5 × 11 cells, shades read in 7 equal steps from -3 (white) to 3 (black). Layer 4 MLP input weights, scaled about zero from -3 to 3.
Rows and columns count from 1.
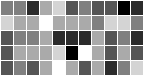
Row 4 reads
1 -1 -1 -1 -2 3 -3 -1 1 -1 1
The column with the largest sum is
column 6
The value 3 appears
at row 1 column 10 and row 4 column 6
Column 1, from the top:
0 -2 1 1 1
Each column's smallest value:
-2 -1 -1 -3 -3 -1 -3 -1 -2 -2 -2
